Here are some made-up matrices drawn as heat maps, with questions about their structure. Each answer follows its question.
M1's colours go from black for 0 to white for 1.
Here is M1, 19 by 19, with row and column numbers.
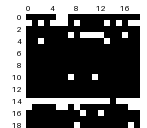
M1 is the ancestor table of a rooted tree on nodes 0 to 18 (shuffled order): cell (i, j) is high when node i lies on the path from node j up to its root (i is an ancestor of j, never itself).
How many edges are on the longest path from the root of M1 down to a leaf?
4
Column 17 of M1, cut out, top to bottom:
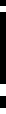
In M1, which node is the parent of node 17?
18
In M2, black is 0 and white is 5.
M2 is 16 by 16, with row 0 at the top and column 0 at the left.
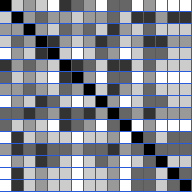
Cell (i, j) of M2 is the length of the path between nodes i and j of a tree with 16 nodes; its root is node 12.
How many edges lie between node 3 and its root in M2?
1
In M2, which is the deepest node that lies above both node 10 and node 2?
9
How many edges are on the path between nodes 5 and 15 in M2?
4
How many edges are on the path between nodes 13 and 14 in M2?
4
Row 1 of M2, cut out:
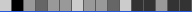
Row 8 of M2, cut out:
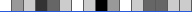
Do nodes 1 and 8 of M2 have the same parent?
no
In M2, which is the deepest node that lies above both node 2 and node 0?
9
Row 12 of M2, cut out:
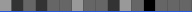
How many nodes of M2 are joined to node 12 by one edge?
3
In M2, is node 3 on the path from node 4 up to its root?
yes
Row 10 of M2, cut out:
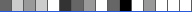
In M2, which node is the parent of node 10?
5
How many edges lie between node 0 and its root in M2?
3
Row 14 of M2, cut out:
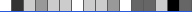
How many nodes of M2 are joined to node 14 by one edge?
1
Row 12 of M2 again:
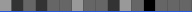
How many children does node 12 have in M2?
3
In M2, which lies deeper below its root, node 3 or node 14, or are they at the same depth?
node 14
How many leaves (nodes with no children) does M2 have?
11
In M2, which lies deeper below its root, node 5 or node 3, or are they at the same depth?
node 5
